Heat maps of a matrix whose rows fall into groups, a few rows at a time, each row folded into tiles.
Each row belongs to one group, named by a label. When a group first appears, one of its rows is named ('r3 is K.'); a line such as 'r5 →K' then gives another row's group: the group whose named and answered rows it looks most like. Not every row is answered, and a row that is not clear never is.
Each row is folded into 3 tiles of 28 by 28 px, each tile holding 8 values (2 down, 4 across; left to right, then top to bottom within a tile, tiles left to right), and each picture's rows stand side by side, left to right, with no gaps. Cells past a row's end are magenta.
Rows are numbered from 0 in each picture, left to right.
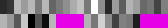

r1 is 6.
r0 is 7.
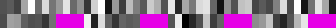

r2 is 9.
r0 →7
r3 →7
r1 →6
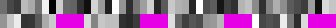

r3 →9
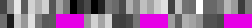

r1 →7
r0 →6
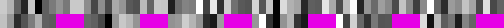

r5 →6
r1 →9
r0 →9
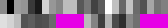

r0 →7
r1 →7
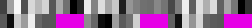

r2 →6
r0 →6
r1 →9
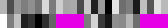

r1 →9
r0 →7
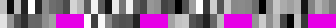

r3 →7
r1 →6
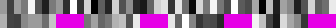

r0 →9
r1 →9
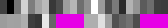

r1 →6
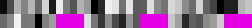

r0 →7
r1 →7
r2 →9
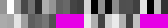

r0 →6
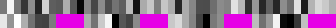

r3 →7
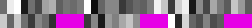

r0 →6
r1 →9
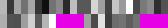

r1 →6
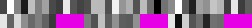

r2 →6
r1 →6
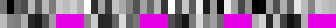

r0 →7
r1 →9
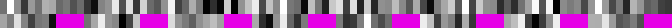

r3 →9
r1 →7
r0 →6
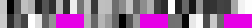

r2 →9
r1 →7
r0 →9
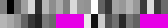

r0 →7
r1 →6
